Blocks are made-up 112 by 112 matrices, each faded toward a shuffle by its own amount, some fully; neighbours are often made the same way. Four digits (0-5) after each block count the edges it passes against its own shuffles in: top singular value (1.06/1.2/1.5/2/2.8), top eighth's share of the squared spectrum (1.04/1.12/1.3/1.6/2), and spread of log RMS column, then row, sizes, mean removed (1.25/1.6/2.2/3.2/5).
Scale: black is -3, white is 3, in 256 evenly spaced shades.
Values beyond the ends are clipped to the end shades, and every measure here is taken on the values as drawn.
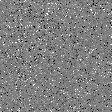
2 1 0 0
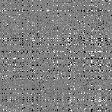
4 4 3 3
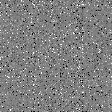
3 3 2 1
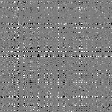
5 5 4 4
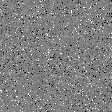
2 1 0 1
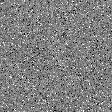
0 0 1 0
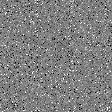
3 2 1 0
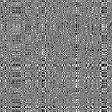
5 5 4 4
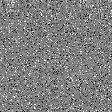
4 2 1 0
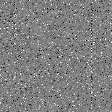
3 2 1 0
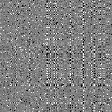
5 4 3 3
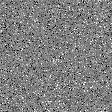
0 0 0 0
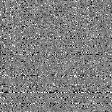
2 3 2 3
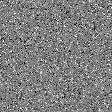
0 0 0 0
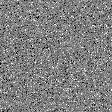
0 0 0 1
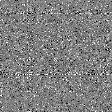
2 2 2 3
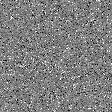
0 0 0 0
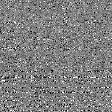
2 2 2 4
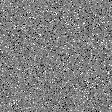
0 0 0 0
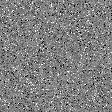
0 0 0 0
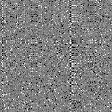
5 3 2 2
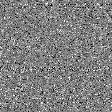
1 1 0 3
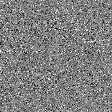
0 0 0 1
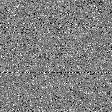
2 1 0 2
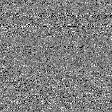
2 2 0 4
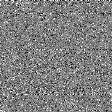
1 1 0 3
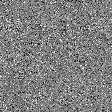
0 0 0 1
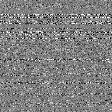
2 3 0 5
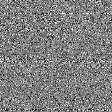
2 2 0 3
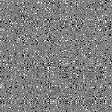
5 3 2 3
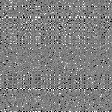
5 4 3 3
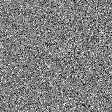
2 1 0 0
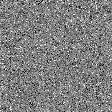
2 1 0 0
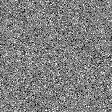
1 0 0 0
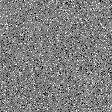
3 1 0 0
